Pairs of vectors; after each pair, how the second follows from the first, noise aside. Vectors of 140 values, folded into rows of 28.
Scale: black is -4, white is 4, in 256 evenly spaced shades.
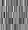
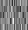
wrapped around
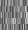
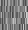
copied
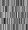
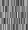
copied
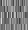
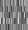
wrapped around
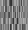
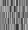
reversed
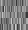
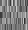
reversed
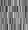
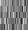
wrapped around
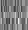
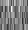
wrapped around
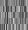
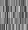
copied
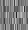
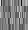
wrapped around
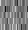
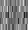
wrapped around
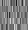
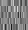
reversed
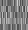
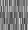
wrapped around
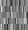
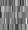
reversed
